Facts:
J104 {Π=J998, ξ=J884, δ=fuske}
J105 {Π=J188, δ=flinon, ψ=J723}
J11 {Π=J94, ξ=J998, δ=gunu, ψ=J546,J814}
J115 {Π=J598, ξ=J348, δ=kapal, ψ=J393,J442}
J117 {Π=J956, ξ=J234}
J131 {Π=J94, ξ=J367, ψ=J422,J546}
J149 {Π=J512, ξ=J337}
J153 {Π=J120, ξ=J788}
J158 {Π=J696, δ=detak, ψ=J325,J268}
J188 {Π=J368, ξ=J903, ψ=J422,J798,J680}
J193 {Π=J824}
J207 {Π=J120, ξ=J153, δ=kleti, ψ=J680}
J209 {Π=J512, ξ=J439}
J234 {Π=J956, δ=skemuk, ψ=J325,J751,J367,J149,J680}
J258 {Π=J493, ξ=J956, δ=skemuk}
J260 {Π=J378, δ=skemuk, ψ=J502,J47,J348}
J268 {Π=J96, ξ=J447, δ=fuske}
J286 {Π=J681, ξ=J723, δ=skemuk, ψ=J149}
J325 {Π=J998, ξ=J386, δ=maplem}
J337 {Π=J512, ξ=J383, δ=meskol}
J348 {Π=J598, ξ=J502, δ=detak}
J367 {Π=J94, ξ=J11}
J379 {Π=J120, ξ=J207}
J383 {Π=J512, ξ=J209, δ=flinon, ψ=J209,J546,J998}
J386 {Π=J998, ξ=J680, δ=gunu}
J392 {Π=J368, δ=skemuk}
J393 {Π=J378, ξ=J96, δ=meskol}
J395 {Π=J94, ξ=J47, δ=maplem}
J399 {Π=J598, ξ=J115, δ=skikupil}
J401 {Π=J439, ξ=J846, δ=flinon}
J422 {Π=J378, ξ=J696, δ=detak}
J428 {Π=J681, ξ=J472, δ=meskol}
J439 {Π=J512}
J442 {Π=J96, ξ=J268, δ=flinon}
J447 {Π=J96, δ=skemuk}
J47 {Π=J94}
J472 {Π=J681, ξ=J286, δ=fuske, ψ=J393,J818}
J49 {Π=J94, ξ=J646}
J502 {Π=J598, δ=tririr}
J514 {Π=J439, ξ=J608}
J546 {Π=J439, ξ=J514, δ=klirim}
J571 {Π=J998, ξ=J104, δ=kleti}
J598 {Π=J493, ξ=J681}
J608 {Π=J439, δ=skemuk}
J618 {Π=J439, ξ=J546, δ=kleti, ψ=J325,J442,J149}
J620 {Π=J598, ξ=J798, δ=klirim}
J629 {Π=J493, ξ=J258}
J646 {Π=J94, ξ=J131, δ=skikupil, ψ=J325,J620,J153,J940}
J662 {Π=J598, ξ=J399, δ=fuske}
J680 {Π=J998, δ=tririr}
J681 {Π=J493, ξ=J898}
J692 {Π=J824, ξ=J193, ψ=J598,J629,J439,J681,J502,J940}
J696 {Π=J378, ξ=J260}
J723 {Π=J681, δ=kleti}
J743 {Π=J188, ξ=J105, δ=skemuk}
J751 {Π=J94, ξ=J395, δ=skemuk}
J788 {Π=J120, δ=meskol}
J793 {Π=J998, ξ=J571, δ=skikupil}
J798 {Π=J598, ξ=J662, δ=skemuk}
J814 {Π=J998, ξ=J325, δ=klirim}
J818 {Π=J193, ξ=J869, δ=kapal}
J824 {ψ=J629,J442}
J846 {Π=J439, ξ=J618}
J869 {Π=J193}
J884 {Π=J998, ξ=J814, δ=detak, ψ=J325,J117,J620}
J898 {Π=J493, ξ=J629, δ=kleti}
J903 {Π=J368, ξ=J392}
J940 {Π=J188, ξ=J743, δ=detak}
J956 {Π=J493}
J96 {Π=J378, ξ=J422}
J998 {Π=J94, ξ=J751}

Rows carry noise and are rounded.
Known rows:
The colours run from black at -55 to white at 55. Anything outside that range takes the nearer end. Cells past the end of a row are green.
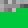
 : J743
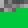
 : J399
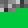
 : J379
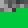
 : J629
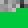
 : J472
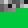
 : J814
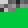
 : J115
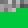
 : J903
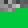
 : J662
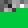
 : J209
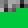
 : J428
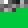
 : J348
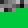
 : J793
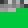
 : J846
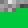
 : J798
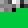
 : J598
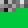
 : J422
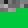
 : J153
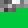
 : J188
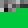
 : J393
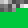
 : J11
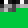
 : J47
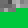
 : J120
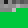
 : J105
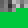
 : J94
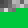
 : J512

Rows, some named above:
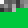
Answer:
J884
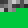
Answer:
J149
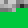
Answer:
J234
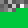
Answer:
J546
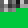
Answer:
J325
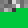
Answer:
J493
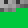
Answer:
J286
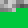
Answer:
J234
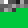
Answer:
J348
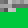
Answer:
J207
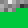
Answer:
J798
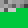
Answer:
J268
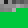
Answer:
J105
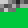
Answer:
J258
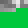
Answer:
J193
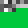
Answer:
J956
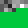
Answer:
J209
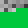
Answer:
J268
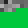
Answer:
J898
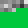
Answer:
J646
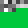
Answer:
J956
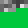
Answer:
J514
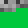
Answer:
J286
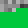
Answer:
J743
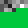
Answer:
J209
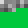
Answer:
J158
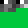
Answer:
J680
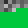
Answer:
J104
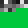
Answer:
J386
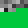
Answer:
J442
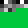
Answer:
J395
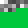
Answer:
J260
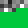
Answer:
J439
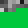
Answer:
J401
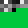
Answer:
J502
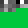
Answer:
J751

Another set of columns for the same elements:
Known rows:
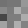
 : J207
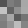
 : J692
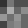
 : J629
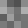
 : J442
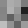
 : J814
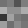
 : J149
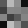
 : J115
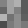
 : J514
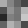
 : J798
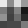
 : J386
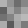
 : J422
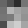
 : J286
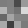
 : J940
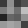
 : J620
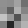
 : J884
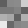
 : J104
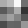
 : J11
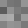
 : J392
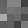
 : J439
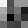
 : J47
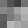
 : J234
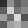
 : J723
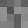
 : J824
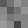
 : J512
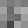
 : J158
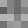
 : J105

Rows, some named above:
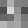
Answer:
J546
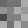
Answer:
J207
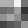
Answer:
J11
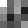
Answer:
J751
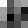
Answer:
J47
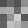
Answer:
J428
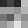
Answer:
J472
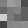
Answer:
J260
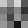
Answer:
J998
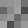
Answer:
J367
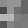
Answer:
J788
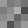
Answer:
J367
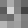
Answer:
J546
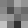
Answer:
J94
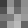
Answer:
J898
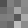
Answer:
J618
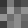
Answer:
J629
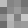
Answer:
J383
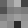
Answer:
J209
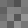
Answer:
J153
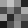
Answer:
J348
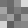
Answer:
J571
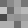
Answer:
J188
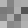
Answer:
J131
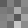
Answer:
J618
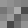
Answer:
J367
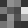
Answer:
J598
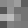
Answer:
J788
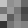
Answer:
J608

